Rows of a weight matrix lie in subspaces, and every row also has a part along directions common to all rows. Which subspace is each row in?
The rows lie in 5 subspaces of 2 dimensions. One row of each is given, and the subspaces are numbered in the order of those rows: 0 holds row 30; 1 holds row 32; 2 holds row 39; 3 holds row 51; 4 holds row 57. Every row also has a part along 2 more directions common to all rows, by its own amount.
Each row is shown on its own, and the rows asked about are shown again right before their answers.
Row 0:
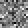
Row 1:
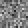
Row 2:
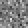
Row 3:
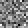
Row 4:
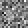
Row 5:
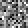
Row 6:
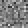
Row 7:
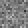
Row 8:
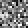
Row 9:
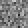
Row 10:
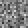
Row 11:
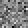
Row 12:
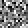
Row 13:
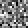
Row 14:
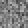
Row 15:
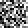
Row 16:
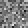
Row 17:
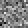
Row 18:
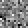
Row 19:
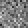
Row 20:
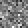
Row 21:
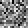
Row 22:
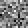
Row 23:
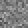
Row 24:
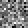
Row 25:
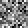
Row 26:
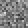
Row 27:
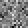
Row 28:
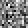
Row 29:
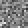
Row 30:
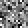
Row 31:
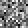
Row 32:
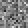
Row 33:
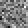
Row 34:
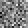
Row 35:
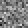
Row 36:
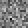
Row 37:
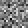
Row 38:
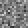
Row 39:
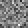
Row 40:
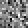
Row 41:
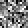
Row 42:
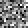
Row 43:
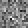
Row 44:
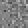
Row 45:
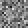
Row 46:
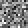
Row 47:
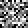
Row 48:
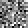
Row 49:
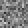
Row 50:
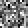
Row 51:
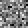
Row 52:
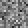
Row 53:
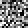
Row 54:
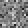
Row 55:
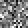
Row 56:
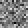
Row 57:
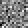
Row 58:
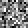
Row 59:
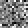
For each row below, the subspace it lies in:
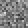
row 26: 0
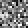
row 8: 0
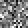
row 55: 2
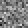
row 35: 4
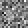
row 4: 4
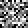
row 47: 2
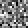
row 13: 0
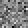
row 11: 4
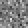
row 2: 1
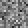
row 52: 1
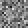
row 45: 4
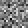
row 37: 1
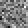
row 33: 3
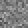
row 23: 4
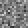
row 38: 0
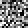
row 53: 4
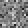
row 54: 2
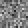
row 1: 2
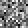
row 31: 1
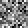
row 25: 2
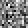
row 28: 0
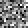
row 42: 3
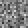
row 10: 0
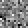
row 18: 3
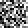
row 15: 3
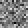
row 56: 2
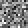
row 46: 4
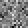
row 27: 2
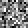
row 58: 1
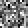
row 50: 0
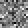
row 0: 2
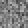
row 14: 1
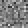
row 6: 3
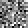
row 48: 3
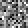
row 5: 1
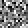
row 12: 3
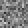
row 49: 4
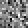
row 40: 1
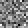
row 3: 2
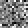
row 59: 2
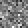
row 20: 0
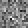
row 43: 1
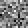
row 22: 2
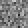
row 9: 4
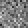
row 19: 3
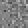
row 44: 1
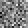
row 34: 3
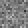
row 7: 0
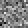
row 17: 4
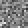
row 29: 4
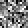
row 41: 1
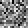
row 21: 2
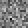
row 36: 1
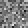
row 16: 3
